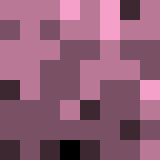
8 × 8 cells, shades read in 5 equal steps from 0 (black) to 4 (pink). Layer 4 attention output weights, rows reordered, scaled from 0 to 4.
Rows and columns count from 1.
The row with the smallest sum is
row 8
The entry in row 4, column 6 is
3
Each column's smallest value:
1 2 1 0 1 2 1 2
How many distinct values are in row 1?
3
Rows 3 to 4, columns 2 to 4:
3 3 2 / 3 2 2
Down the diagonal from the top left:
3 3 3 2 3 2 1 3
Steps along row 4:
same down same up same same down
